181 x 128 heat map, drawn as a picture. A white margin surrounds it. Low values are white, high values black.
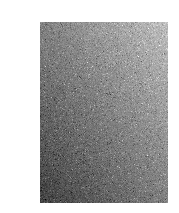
Grain: fine. Ninth with the highest average: bottom left. Slope: up to the bottom left. Mirror symmetry: none. Ninth with the lowest average: top right. Stripes: none. Odd rows or columns: none.
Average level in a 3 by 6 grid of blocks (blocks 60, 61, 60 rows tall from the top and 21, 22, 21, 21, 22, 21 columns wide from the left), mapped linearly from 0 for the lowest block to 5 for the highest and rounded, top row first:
322110
433221
544332
